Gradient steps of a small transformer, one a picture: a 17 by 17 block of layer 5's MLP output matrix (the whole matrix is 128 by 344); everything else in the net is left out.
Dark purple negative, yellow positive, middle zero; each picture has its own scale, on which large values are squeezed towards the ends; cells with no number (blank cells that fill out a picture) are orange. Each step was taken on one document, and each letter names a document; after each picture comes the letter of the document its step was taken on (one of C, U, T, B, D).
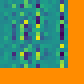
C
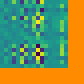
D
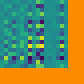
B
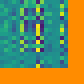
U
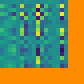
U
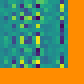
C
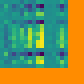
B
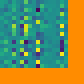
C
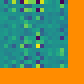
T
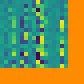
D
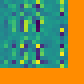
C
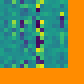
D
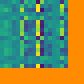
U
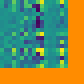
D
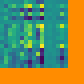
B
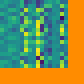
U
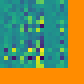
B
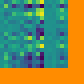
B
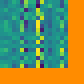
U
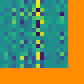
D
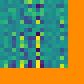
T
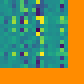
D
